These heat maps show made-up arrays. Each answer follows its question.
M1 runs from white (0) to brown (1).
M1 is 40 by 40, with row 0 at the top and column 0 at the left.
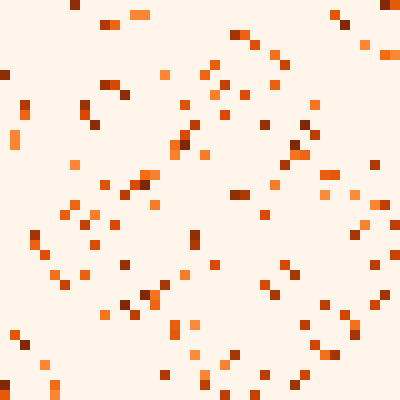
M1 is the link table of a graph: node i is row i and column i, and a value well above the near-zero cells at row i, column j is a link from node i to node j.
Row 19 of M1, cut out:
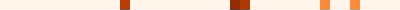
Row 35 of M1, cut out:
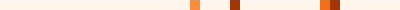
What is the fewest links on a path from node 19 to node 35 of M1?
1
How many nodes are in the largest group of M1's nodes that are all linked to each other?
3
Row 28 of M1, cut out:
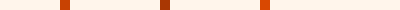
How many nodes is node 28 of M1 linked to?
3
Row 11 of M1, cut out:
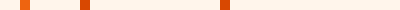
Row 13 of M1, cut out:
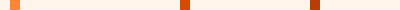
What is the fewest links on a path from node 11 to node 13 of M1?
4
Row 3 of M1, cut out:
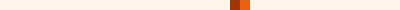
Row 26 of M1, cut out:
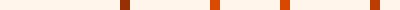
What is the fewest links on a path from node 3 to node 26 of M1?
4
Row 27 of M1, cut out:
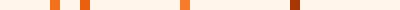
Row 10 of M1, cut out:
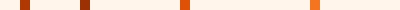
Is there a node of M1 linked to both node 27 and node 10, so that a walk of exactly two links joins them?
yes
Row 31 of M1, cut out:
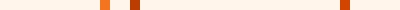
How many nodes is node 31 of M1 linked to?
3
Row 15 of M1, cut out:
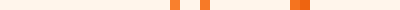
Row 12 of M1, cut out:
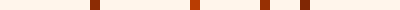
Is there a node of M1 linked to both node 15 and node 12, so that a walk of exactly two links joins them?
yes
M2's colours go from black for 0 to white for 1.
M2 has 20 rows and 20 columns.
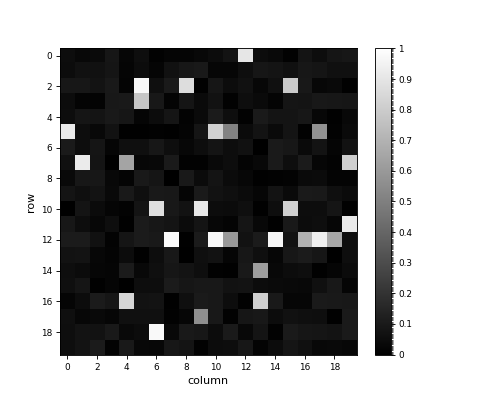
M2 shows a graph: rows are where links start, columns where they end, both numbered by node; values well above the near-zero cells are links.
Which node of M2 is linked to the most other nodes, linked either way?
node 12
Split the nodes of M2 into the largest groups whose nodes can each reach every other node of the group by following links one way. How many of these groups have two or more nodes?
0
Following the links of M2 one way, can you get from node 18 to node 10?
no
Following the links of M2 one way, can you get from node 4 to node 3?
no
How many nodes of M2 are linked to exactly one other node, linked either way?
3
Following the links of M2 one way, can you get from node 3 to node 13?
yes
